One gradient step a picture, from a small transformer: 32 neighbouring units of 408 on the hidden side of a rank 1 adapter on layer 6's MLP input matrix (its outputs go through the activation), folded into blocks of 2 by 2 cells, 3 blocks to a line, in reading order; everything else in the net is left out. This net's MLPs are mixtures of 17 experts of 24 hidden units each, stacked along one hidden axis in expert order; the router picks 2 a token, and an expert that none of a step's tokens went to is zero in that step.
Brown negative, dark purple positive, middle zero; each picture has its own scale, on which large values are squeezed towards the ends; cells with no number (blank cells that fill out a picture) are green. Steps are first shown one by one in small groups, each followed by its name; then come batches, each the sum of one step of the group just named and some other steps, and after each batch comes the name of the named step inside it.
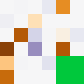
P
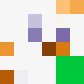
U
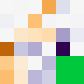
P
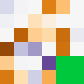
P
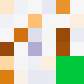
P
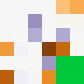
U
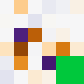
U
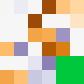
U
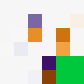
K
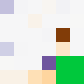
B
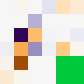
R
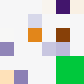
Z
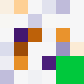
K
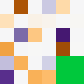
K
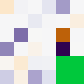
K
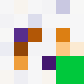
Z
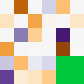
K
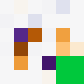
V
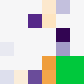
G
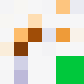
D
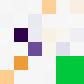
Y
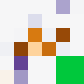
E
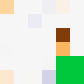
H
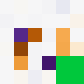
V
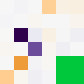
Y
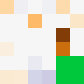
H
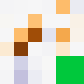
D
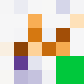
E
